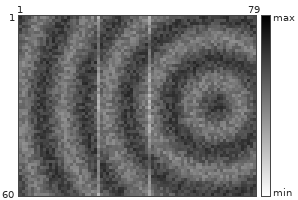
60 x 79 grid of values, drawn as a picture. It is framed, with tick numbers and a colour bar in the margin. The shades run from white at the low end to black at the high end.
Columns 27 and 44 stand out from the rest. Rings spread out from the middle right. There is no overall slope. The histogram is bell-shaped.
